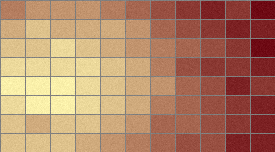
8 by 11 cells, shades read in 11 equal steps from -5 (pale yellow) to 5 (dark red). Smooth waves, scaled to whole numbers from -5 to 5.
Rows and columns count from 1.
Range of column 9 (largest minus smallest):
2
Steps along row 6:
down same up up up up up up up up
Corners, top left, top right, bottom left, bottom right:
0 5 -3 4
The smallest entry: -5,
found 5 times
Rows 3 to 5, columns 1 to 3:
-3 -3 -4 / -4 -4 -4 / -5 -5 -5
